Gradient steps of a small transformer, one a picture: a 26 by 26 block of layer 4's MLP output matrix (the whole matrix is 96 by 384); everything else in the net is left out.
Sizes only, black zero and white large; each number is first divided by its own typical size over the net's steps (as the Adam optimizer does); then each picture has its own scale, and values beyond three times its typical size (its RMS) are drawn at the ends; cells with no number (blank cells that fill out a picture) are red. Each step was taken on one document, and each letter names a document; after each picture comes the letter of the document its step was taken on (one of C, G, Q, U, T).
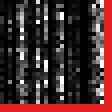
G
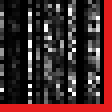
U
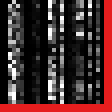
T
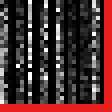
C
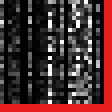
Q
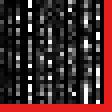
Q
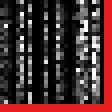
C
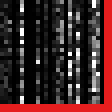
G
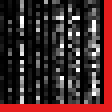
U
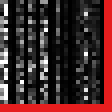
C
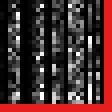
T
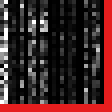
C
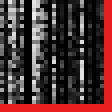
T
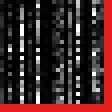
G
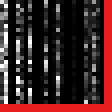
C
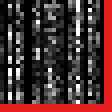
T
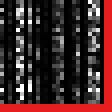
G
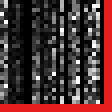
Q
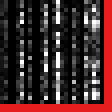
C
